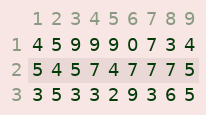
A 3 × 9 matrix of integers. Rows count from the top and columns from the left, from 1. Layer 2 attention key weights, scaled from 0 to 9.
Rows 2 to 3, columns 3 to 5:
5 7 4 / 3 3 2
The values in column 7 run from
3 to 7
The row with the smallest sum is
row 3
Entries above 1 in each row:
8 9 9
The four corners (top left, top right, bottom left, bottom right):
4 4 3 5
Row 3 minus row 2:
-2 1 -2 -4 -2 2 -4 -1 0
